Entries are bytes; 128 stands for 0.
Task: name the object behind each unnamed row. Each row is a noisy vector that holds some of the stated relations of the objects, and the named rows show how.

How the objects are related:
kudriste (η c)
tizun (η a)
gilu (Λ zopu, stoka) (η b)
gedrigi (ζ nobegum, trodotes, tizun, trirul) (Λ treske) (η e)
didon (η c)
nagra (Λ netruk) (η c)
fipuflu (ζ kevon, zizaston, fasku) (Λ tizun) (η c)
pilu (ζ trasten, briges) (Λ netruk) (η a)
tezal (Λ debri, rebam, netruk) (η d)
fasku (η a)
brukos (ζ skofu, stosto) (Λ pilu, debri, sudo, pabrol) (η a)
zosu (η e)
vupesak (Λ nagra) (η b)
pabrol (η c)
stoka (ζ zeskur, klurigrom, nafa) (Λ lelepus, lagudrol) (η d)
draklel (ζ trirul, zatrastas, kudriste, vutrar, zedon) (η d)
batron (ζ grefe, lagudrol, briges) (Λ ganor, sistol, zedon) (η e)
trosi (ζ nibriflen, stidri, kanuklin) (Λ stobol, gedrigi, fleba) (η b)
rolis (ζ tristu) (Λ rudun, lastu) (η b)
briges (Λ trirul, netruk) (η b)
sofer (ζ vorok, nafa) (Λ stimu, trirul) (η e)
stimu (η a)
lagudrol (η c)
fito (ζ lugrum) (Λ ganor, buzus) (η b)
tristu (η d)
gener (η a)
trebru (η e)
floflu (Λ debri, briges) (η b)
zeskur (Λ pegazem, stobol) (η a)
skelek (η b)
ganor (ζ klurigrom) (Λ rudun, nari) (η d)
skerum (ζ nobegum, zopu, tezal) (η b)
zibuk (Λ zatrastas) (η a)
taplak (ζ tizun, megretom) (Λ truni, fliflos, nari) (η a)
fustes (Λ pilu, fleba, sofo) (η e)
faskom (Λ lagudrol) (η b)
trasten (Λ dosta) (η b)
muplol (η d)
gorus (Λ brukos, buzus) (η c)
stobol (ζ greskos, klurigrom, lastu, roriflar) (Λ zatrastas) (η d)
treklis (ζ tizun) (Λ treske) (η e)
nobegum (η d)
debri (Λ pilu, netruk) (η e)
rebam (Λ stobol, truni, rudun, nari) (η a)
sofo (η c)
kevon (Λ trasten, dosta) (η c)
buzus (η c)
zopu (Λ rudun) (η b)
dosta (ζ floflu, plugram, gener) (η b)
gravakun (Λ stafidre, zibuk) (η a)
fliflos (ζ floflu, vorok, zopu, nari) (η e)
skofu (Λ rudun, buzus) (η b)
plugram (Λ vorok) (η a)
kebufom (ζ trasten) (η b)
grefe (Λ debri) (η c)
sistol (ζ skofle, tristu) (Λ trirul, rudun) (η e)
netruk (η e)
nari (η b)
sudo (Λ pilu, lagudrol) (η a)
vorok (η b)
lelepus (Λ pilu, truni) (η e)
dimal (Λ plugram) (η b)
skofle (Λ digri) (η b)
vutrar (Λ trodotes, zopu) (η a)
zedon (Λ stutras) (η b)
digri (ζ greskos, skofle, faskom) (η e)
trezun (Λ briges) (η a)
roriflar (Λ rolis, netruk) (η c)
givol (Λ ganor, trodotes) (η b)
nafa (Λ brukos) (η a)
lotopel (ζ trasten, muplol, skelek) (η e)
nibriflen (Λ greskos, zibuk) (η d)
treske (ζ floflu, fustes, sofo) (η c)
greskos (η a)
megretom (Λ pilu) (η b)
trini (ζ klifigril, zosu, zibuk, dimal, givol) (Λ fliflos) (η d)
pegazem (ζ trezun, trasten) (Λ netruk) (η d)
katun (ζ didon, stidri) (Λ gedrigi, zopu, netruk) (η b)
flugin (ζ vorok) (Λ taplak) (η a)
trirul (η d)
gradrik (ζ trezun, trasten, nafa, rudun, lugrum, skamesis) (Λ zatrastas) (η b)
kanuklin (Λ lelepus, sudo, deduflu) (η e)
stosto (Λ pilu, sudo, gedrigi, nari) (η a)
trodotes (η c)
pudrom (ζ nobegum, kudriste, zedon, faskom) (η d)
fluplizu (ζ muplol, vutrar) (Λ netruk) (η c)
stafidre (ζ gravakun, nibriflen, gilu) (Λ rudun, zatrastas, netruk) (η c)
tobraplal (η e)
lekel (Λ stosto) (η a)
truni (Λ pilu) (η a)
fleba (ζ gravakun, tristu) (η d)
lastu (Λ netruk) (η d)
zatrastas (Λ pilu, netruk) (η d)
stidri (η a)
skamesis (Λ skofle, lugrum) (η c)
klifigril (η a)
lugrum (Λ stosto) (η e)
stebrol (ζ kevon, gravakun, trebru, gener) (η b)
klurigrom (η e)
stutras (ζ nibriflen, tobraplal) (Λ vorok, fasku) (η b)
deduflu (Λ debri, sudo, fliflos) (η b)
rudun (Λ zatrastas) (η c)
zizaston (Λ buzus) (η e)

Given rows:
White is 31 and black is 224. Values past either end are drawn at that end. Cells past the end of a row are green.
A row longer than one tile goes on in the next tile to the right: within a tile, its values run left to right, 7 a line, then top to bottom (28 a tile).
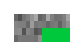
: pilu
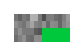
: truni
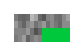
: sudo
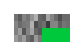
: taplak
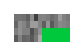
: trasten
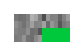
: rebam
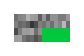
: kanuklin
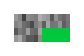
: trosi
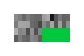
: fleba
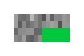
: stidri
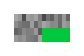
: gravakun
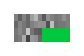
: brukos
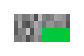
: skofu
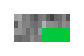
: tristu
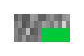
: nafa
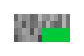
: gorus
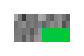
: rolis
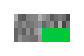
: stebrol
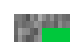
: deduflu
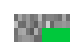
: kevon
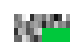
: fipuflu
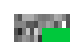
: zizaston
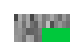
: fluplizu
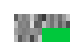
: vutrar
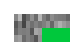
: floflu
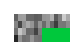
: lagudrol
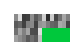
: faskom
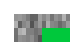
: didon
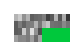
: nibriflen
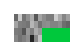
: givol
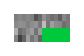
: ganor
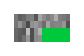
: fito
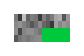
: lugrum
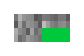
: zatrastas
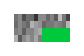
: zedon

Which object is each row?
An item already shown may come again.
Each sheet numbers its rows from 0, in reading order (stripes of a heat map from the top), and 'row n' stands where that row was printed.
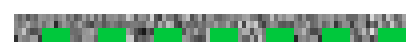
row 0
pabrol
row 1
sistol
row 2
vupesak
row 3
gilu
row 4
trodotes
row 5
pabrol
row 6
sofer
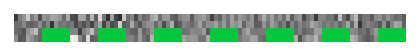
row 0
batron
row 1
treklis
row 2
gradrik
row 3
gravakun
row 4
stafidre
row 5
zedon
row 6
megretom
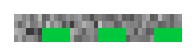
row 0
nagra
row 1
trirul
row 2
pilu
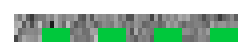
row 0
skamesis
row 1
zopu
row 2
klurigrom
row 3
tristu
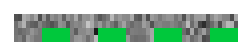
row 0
lotopel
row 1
zibuk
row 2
zopu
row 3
fustes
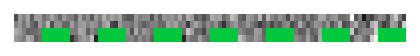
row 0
fluplizu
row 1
buzus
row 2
klurigrom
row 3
lagudrol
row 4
gedrigi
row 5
gradrik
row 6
skofle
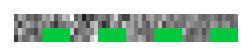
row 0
lagudrol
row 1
skofle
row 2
fluplizu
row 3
pegazem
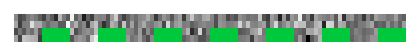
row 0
fasku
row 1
skofle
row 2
trezun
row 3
trini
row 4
plugram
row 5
dimal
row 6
nari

